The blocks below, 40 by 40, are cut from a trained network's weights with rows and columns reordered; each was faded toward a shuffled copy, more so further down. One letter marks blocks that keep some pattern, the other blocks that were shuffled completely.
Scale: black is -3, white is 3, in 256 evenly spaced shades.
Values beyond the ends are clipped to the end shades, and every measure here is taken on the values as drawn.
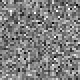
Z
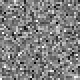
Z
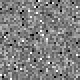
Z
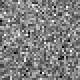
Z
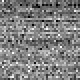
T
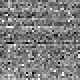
T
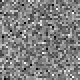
Z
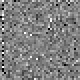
T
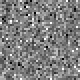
Z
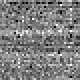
T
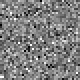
Z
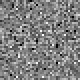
Z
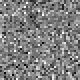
Z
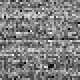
T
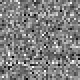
T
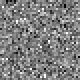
Z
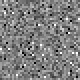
Z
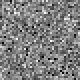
Z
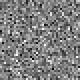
Z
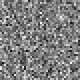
Z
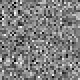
T
